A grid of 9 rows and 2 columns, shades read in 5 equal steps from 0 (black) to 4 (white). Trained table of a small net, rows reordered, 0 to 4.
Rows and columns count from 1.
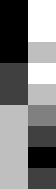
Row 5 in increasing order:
1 3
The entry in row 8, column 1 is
3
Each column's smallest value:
0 0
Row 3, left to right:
0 3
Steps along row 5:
up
